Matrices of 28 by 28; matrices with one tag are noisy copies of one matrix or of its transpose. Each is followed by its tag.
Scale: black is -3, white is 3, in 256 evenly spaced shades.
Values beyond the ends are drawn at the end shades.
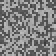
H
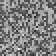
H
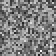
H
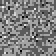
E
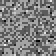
E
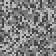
H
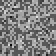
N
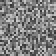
E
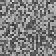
E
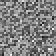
E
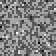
N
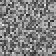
E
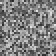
H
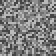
N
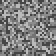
N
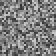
N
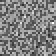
E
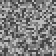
H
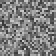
N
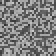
E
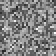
H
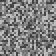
E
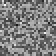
H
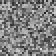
H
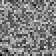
H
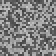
H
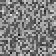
E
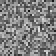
N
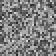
H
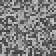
N
